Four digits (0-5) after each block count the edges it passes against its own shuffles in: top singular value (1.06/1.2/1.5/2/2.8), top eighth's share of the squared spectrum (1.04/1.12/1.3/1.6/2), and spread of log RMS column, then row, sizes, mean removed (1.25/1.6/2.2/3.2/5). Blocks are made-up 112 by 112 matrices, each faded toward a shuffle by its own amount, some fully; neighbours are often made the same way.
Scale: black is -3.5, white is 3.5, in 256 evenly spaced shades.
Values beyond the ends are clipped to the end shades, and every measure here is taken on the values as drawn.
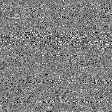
1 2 0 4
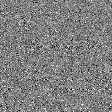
1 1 0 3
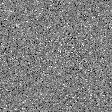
0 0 0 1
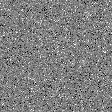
1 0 0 0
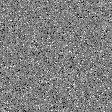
0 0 0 0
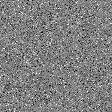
0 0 0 0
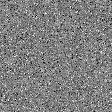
1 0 0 0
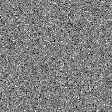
3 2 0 1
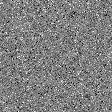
2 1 0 0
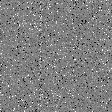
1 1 1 0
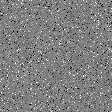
1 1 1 0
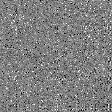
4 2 2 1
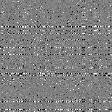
5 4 2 3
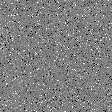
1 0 0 1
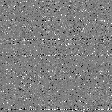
4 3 1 2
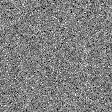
0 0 0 0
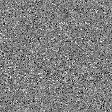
1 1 0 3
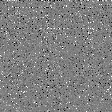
2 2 1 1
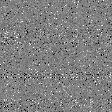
2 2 1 2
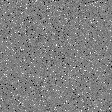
0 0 0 0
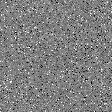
3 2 1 0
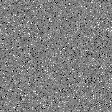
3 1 1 0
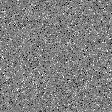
2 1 0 0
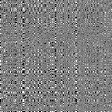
5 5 4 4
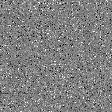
3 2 1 1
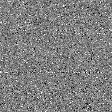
1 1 0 2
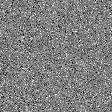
0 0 0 0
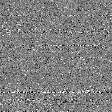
2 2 0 3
